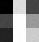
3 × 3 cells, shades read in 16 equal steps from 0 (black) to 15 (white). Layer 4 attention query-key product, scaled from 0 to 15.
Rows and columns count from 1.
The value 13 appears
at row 1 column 2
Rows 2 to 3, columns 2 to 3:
15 9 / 15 12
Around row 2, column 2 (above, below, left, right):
13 15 4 9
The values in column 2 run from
13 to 15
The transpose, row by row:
0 4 2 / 13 15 15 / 4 9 12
